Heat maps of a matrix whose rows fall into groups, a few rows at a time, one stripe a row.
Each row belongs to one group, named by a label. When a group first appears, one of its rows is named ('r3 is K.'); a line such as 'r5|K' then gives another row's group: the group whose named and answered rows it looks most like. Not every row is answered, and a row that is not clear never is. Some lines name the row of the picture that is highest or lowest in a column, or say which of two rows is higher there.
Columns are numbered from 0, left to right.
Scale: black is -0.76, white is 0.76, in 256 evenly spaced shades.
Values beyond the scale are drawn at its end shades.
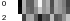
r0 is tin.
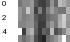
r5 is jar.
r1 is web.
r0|jar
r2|jar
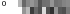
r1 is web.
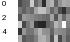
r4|tin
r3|jar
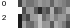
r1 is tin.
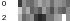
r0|tin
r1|web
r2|jar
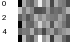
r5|tin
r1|web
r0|tin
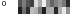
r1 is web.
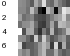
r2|jar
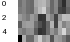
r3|jar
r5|tin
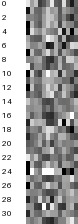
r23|tin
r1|tin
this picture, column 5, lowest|6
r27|jar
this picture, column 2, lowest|29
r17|jar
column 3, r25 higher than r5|Yes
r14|web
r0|web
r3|tin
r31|jar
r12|tin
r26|tin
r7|tin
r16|jar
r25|jar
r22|web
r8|jar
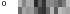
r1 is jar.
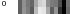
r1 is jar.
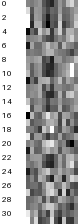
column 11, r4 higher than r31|Yes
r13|jar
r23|jar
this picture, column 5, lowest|3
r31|web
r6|tin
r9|jar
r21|tin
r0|jar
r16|tin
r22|jar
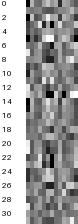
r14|tin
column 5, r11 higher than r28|No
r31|jar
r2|tin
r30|web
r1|jar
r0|tin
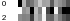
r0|tin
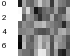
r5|tin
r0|tin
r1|web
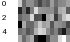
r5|jar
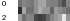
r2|jar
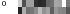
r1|tin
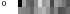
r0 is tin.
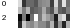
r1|web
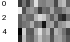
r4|tin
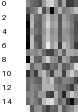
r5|tin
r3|tin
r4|tin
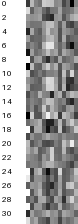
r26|jar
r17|jar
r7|tin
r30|tin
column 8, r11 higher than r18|No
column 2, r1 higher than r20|Yes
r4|tin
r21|web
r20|jar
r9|tin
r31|web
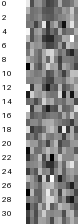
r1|jar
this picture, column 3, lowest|25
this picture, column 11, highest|5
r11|jar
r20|web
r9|tin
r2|jar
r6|jar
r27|tin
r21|tin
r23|jar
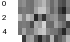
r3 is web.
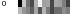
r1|web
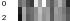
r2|tin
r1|tin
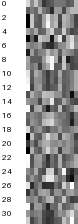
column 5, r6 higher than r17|No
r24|web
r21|tin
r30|jar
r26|jar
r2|tin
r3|tin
